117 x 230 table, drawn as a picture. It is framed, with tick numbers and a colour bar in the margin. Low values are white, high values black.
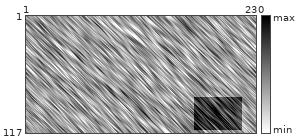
Grain: diagonal, down to the right. Mirror symmetry: none. Ninth with the highest average: bottom right. Odd patch: higher, in the bottom right.
